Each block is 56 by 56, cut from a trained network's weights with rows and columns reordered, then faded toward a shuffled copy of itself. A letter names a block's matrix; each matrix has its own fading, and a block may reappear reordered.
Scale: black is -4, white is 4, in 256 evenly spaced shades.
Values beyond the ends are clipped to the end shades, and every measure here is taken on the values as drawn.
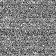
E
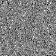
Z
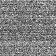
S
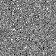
Z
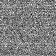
E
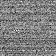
S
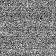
E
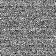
E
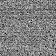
E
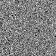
Z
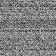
S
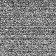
S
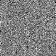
Z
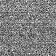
E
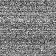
S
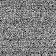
E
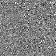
Z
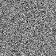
Z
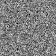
Z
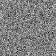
Z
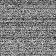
S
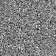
Z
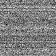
S
